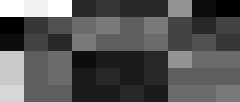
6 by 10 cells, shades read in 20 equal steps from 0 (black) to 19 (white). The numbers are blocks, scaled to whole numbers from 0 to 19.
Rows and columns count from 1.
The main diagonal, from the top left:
19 4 3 1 3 3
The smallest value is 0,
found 2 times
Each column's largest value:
19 18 19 9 9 7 9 11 8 9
